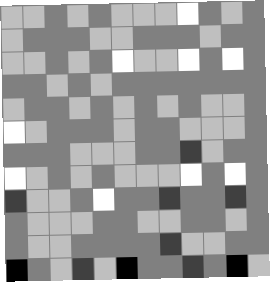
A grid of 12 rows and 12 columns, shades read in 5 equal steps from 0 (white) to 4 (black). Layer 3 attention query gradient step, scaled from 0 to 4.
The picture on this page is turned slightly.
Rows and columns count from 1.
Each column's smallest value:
0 1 1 1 0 0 1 1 0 1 0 1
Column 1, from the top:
1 1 1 2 1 0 2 0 3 2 2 4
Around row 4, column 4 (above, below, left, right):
1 1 1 1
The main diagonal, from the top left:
1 2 2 2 2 1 2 1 2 2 2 1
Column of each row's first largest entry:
3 2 3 1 2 3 9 3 1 1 8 1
